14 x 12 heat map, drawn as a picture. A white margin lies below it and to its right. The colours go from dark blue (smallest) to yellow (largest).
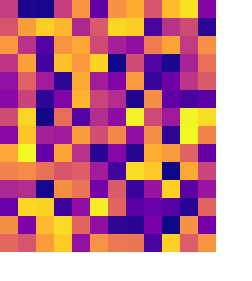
The histogram is flat. No overall slope runs across the table. The halves do not mirror each other.
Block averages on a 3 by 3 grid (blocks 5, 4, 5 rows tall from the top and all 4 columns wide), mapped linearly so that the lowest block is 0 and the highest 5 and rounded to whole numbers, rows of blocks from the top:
251 | 204 | 510
